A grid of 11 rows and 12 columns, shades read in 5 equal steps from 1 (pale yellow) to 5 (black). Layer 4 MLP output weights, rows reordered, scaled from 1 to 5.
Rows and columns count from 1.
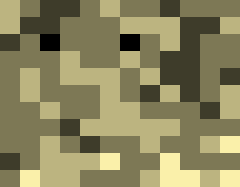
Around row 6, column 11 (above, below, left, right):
3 4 4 2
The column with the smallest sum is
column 6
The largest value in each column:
4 4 5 4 4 3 5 4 4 4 4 4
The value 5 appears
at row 3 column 3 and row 3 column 7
